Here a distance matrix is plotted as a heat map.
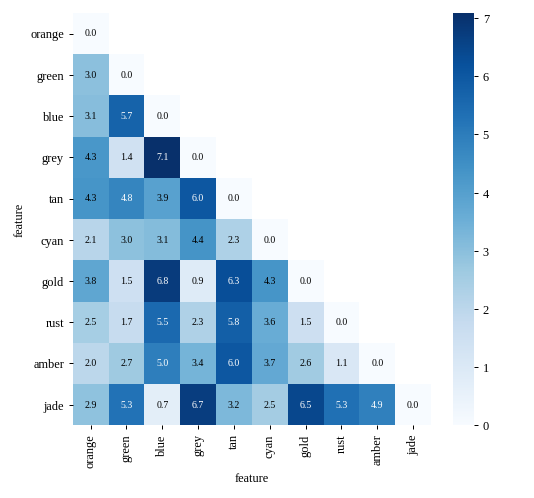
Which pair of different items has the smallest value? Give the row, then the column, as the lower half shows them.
jade, blue
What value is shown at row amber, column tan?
6.0
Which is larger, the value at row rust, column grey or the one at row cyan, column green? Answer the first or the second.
the second
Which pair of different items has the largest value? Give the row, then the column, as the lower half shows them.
grey, blue
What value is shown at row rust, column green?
1.7
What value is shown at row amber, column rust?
1.1
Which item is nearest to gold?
grey
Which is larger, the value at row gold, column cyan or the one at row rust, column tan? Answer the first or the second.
the second
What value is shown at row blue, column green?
5.7
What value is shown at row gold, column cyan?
4.3
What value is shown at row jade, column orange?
2.9
